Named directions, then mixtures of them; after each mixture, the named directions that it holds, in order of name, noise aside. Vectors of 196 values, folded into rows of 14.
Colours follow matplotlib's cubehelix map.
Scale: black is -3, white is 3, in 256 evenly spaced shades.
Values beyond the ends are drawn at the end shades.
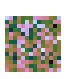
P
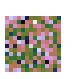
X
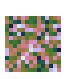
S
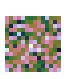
S, X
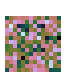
P, S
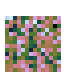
P, S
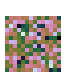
P, S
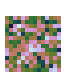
S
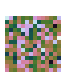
P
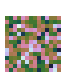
S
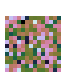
X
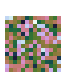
P, X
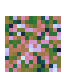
S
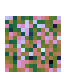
P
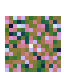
S, X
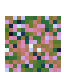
S, X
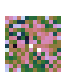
S, X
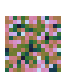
S
